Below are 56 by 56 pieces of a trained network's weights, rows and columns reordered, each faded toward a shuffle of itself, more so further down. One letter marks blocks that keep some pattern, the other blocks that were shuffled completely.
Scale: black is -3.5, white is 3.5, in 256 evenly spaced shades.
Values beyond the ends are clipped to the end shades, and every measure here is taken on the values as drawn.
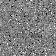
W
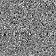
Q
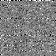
Q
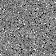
W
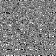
Q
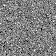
W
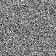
W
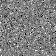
W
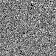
W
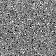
W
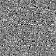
Q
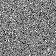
W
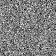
W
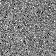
W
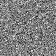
W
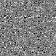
Q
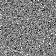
W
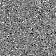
W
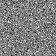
W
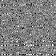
Q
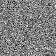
W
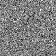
Q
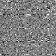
Q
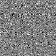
Q
